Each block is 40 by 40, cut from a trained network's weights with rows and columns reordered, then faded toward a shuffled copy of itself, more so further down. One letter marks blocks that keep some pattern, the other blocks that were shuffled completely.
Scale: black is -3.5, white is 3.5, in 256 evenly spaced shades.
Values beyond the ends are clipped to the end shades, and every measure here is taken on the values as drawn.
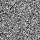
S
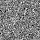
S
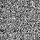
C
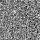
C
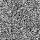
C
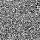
C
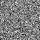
S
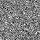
S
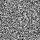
S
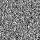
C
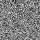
S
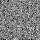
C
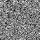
C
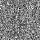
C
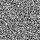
S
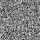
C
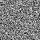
S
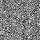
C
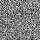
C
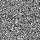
S
